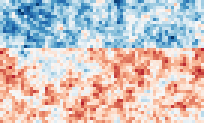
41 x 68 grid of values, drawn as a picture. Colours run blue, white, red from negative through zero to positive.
Grain: blotchy. Stripes: none. Seam: horizontal, 40% of the way down, the bottom part higher. Ninth with the lowest average: top left.
